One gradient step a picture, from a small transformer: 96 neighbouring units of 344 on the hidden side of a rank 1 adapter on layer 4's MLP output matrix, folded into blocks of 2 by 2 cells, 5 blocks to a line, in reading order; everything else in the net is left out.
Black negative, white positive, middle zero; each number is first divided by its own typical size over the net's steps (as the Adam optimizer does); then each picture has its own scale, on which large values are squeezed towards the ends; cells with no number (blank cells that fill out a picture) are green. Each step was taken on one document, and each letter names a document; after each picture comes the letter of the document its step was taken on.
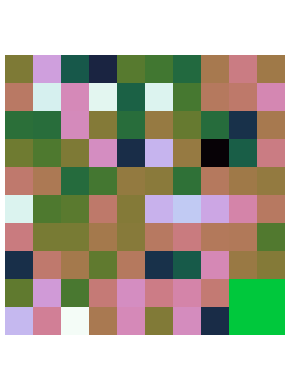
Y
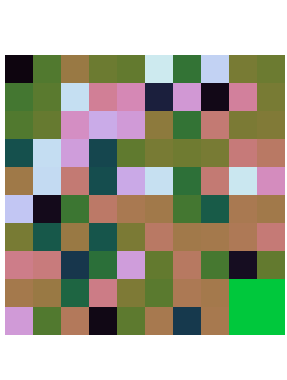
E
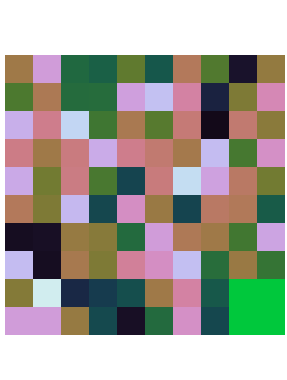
Y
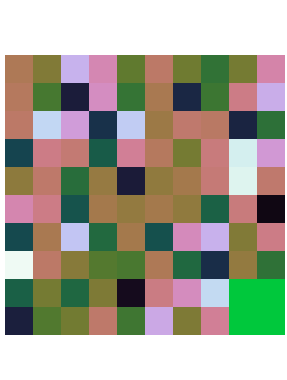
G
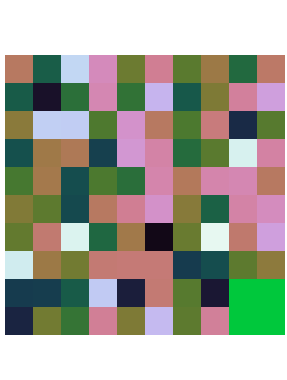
G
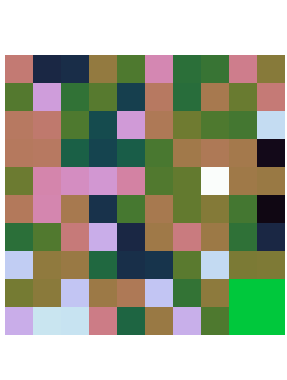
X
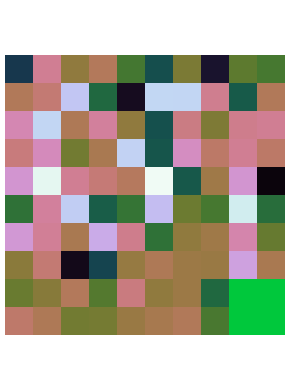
E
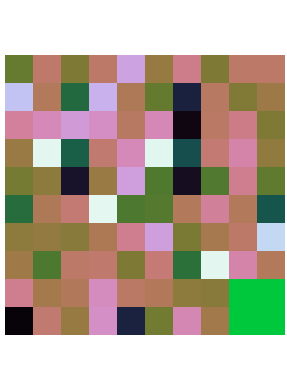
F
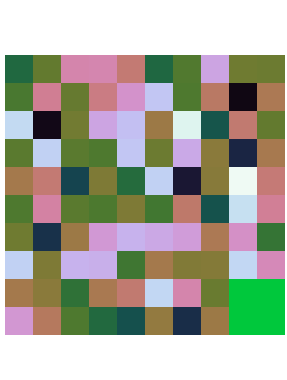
E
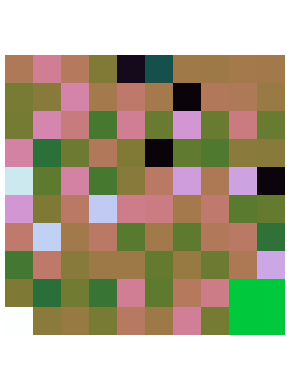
F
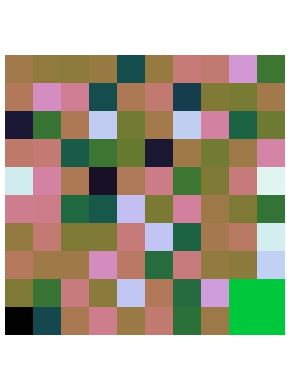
F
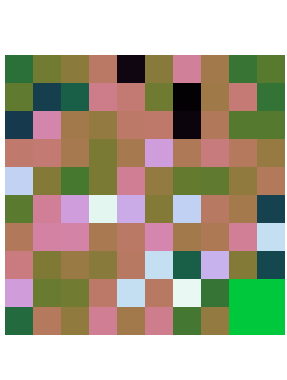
F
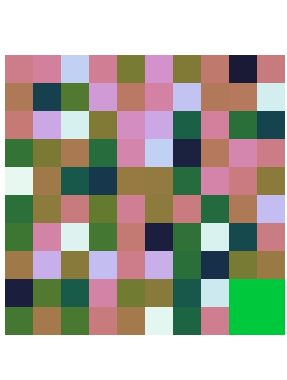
G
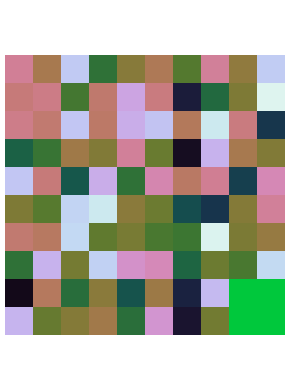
G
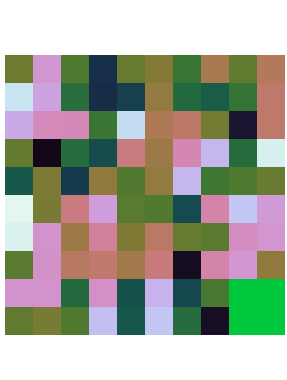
Y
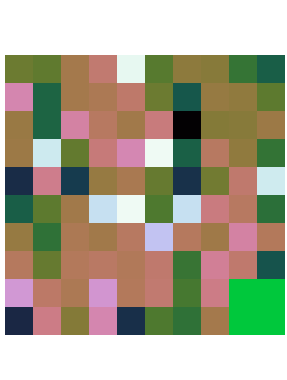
F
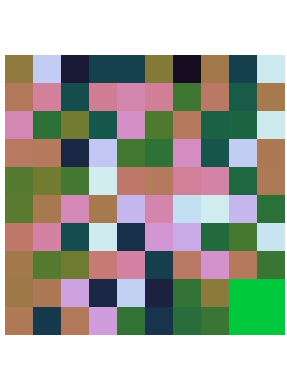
X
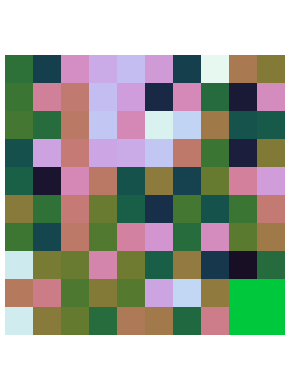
E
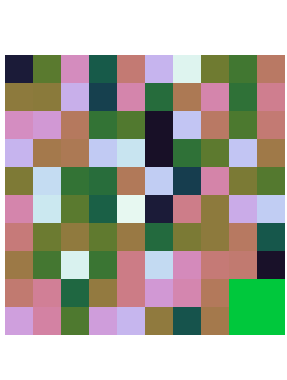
E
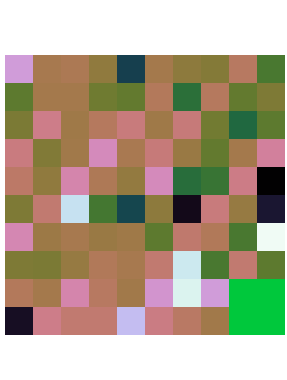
F
